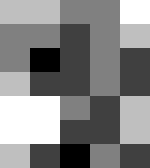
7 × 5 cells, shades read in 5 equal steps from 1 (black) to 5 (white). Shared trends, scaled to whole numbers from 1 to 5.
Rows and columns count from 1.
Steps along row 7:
down down up down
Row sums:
19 15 11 13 19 18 12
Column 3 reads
3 2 2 2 3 2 1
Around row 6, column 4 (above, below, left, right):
2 3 2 4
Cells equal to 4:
7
